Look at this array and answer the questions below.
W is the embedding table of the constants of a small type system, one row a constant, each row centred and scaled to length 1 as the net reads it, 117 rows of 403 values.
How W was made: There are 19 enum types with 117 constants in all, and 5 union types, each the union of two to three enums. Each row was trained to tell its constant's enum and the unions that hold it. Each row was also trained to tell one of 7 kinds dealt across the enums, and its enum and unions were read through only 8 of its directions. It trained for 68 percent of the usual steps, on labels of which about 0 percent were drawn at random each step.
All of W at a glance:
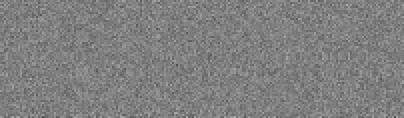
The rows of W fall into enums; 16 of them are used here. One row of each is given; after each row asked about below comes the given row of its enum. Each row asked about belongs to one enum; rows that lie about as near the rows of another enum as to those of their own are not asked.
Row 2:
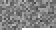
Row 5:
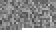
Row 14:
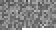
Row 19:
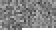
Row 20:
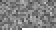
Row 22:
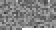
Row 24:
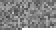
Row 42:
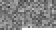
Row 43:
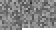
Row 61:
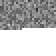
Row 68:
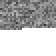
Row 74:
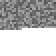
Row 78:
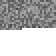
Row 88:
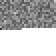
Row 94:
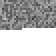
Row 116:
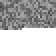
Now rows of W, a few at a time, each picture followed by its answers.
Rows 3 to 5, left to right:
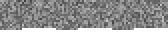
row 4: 24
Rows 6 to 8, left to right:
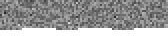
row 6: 22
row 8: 88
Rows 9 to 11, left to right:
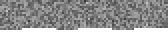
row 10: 22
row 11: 116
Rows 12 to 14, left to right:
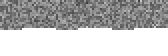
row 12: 94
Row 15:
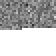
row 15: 43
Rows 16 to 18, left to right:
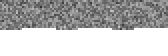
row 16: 24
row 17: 74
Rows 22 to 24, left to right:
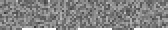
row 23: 74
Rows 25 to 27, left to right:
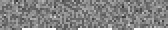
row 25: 43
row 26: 78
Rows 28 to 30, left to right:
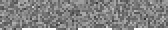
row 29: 61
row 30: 94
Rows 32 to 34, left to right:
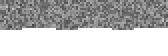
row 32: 61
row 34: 24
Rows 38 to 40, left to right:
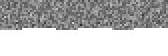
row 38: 43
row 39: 24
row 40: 2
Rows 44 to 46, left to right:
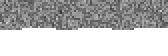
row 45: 78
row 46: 88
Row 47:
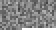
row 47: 61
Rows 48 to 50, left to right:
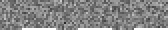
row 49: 88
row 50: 94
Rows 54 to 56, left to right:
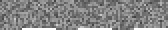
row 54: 20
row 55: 22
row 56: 5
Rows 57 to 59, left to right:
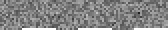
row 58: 20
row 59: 5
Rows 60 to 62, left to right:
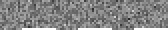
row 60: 2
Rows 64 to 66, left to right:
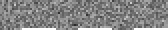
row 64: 74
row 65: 19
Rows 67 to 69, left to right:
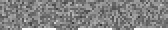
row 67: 20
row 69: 116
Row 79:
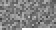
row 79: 2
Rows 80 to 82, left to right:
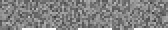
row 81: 68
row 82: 74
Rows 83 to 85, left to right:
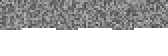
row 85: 61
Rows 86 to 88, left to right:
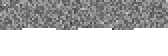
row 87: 61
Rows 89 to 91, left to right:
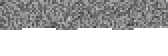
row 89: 116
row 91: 19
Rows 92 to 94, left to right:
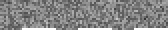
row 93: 78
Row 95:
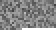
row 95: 74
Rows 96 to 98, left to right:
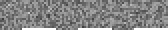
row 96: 116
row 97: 68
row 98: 68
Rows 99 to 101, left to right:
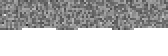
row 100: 22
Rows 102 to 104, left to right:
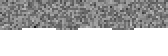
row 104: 24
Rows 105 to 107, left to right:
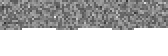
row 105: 43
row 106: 116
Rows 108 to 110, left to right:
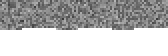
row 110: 94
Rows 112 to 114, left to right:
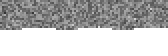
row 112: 78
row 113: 42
